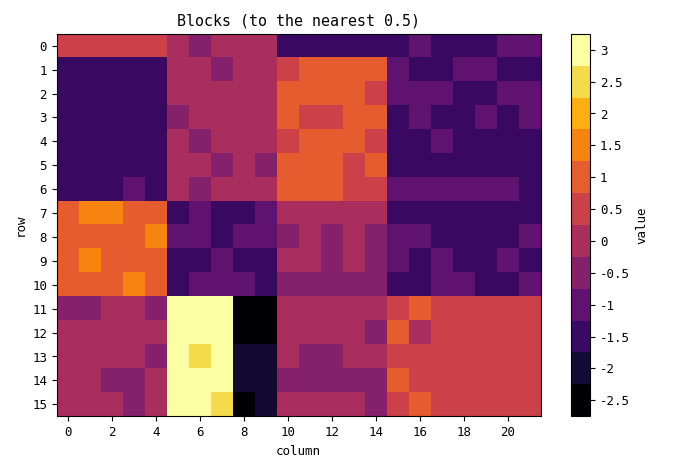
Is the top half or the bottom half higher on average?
bottom
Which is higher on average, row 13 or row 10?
row 13
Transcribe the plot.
Title: Blocks (to the nearest 0.5)
x-axis: column, ticks 0 2 4 6 8 10 12 14 16 18 20
y-axis: row, ticks 0 1 2 3 4 5 6 7 8 9 10 11 12 13 14 15 (0 at the top)
Colour bar: value, ticks -2.5 -2 -1.5 -1 -0.5 0 0.5 1 1.5 2 2.5 3
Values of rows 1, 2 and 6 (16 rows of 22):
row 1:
-1.5 -1.5 -1.5 -1.5 -1.5 0 0 -0.5 0 0 0.5 1 1 1 1 -1 -1.5 -1.5 -1 -1 -1.5 -1.5
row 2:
-1.5 -1.5 -1.5 -1.5 -1.5 0 0 0 0 0 1 1 1 1 0.5 -1 -1 -1 -1.5 -1.5 -1 -1
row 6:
-1.5 -1.5 -1.5 -1 -1.5 0 -0.5 0 0 0 1 1 1 0.5 0.5 -1 -1 -1 -1 -1 -1 -1.5
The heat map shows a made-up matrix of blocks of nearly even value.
